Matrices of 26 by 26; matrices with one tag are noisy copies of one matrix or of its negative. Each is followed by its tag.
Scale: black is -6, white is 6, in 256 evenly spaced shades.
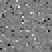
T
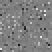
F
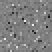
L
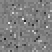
L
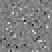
L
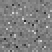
L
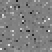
T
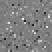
L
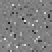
L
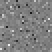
T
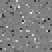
T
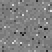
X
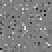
F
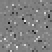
L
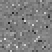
L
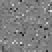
X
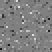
T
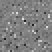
L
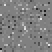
F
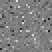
T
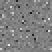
T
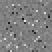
L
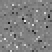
L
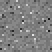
T
